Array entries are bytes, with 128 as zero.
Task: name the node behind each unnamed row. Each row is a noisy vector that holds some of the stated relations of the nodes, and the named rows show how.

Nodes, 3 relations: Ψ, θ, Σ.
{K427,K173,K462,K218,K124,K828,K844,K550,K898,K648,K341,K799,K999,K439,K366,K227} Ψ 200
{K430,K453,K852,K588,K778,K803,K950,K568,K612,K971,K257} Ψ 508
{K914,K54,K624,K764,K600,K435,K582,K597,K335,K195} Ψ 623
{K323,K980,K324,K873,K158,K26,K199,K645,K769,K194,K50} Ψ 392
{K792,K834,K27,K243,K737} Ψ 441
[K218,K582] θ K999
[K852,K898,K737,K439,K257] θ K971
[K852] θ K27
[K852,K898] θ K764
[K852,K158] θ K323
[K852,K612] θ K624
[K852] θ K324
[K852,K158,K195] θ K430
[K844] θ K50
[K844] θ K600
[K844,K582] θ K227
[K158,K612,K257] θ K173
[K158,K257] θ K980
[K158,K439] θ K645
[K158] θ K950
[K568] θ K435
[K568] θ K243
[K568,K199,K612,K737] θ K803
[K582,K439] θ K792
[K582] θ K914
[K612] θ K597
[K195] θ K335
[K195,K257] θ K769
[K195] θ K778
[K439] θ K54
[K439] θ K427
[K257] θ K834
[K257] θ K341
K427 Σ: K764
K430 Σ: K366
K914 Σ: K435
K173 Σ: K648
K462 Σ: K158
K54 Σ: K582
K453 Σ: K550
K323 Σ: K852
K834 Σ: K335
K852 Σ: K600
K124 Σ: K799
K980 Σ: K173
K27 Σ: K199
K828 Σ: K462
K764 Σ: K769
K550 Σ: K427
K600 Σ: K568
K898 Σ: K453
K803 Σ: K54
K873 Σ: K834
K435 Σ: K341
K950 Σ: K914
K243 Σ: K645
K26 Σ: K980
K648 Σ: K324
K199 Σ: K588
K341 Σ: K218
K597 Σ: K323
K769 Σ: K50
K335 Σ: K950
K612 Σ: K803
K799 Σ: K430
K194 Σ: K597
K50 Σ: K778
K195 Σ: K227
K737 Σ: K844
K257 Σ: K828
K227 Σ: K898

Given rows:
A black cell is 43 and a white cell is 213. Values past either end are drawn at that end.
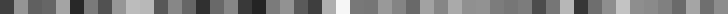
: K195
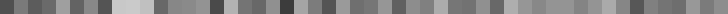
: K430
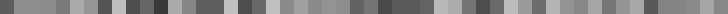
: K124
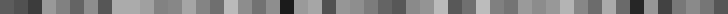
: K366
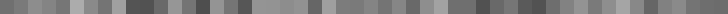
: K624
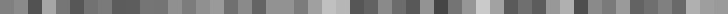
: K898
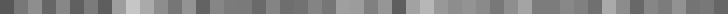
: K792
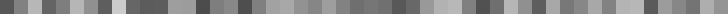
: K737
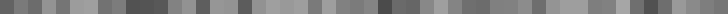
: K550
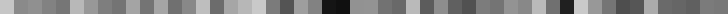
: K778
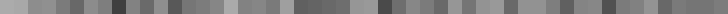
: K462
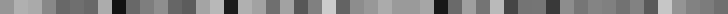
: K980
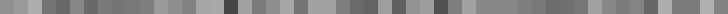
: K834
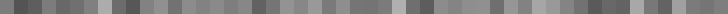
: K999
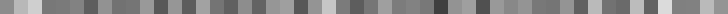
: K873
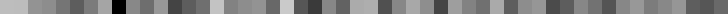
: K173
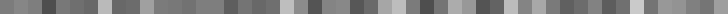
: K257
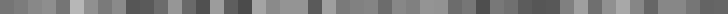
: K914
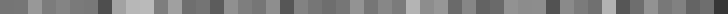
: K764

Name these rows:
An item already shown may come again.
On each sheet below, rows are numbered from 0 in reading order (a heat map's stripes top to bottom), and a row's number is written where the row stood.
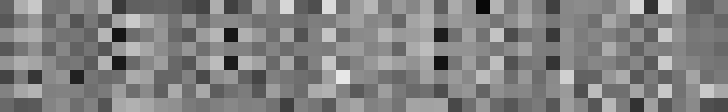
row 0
K26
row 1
K792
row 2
K980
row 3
K792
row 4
K980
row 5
K227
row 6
K194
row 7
K582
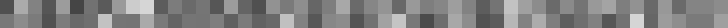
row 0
K612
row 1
K257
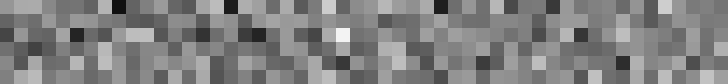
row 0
K980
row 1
K550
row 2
K195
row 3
K453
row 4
K50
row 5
K194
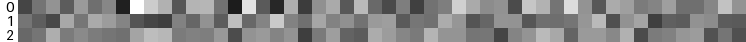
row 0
K243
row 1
K218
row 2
K769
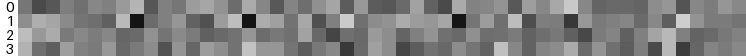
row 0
K799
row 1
K980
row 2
K335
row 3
K844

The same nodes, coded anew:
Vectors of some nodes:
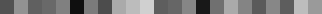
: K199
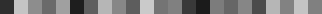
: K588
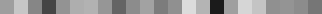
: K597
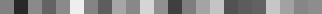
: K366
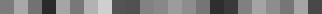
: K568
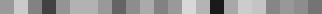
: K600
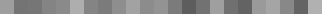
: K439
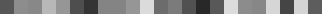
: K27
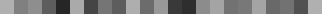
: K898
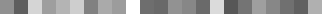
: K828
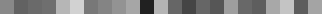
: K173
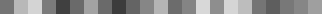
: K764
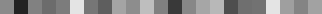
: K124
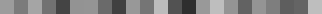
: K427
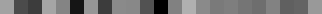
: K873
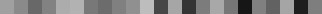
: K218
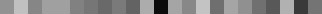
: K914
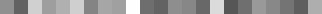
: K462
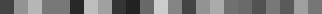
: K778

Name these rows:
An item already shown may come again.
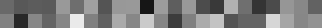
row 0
K324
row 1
K799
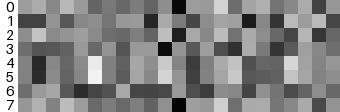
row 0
K335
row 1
K430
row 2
K435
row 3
K980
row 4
K799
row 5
K366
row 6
K453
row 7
K335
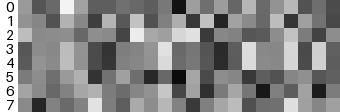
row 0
K834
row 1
K645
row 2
K844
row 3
K27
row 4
K27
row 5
K950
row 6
K218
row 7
K124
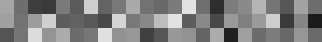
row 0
K194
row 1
K737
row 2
K257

